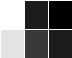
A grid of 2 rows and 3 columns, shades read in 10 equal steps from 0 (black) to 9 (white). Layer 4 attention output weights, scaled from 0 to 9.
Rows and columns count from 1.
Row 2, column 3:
1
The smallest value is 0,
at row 1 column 3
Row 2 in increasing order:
1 2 8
